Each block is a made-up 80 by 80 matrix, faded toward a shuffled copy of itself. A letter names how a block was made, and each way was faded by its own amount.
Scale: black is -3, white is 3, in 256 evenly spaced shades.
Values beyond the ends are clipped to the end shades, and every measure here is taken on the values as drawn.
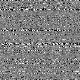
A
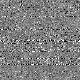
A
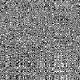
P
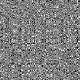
P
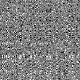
P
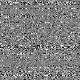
A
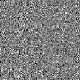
P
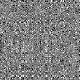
P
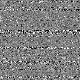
A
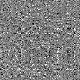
P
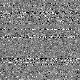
A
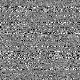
A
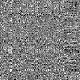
P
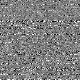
A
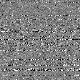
A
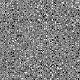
P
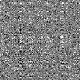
P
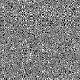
P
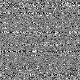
A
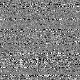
A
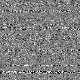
A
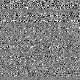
A
